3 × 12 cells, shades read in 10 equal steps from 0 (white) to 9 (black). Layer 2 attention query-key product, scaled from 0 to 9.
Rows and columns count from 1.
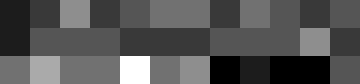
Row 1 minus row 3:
3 4 -1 2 6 0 1 -2 -3 -3 -2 0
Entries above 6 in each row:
5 5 4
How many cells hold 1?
0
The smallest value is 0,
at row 3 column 5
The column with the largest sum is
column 8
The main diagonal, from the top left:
8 6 5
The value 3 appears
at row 3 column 2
